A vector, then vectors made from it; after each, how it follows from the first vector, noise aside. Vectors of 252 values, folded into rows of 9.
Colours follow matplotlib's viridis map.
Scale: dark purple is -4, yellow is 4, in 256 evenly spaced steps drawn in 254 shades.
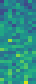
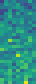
copied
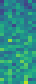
copied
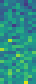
copied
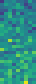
copied
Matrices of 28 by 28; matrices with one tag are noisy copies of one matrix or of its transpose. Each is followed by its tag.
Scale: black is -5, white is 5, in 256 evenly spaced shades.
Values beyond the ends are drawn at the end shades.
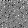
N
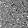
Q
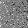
Q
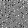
N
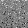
Q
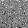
Q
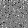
N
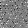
N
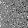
Q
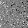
Q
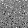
Q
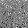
Q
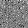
N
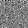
N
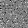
N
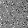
Q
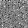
N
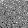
Q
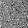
Q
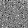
N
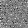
N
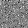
N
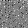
N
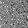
Q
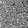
Q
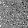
Q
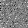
N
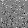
Q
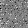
N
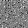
N
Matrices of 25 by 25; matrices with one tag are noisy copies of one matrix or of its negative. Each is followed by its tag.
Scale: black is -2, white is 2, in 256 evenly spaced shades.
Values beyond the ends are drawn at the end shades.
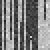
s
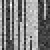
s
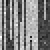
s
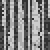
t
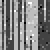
s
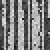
t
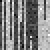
s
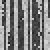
t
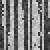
t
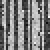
t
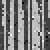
t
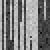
s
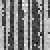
t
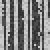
t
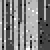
s
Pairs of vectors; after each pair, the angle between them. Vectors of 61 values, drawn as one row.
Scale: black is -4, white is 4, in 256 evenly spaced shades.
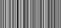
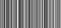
nearly opposite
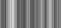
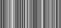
partly aligned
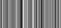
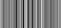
partly opposed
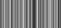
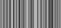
partly opposed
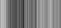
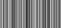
orthogonal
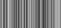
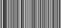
orthogonal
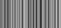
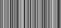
orthogonal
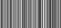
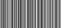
orthogonal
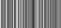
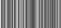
nearly parallel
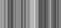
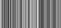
partly aligned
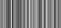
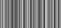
partly aligned
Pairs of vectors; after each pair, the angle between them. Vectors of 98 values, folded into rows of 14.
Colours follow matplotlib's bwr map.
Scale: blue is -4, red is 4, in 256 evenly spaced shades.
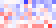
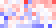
nearly opposite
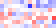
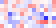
partly opposed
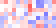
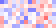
partly opposed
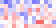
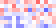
partly opposed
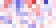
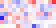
partly aligned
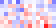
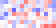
partly aligned
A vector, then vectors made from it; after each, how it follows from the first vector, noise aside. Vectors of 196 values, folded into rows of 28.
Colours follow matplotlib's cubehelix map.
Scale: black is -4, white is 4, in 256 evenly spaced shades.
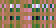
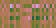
shrunk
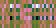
copied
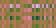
shrunk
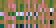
wrapped around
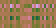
shrunk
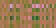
shrunk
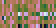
wrapped around
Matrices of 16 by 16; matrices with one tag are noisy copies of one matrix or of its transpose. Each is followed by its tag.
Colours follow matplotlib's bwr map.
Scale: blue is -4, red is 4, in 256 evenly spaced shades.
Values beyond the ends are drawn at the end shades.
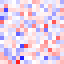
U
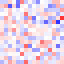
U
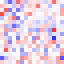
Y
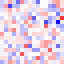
U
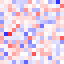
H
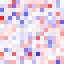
Y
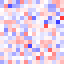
U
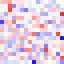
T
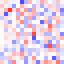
T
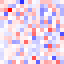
T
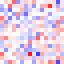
Y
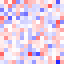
Y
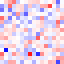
Y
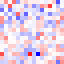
Y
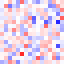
U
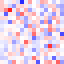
T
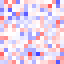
Y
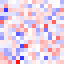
U
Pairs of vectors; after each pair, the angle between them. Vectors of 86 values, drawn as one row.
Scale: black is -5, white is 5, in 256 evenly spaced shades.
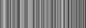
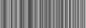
nearly opposite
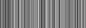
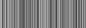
partly opposed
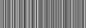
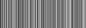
partly opposed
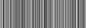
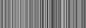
partly opposed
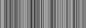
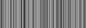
partly opposed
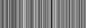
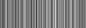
partly aligned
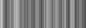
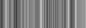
nearly opposite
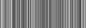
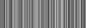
partly opposed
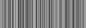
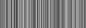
nearly opposite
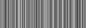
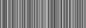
partly aligned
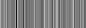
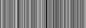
partly opposed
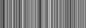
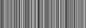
partly aligned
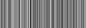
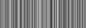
partly opposed
